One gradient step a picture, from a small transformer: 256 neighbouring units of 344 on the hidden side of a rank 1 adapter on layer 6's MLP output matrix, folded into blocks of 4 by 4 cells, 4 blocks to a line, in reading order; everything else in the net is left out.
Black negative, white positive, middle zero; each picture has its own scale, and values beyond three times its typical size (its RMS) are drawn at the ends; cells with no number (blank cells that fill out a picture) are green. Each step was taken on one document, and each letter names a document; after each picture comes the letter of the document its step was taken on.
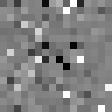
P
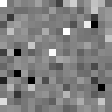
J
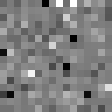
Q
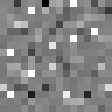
Q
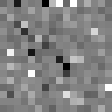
Q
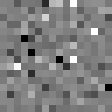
Q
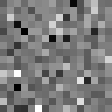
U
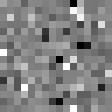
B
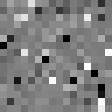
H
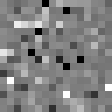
P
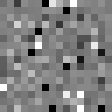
P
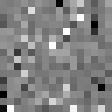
J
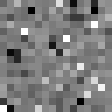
J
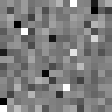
U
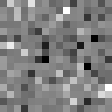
H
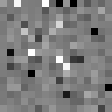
Q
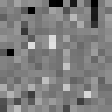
J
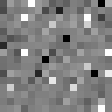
H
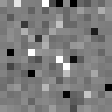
Q
